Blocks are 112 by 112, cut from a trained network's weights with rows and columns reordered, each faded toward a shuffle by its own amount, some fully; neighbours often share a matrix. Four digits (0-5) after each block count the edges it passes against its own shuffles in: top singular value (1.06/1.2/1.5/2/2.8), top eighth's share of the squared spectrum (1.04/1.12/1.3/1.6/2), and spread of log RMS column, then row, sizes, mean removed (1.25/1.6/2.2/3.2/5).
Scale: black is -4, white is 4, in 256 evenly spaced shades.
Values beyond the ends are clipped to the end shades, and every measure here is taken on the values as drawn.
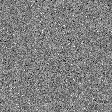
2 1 0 0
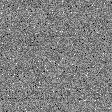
1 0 0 0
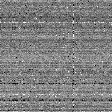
5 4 2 3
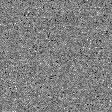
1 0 0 0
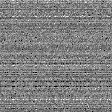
5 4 2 3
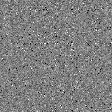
3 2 1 1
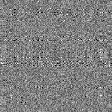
4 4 1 3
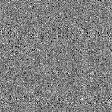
3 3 1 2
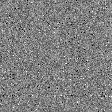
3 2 0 1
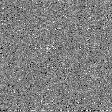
3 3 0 2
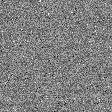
1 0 0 0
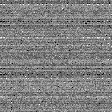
5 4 2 3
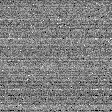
4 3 1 2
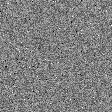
0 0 0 0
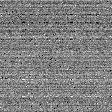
4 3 1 2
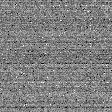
4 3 1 2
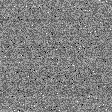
2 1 0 0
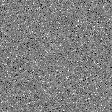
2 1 0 0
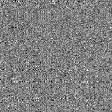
3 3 1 3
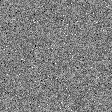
0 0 0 0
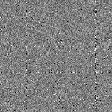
4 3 2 1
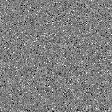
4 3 1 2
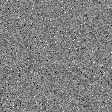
0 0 0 0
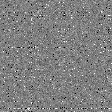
3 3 2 2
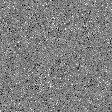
2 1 0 0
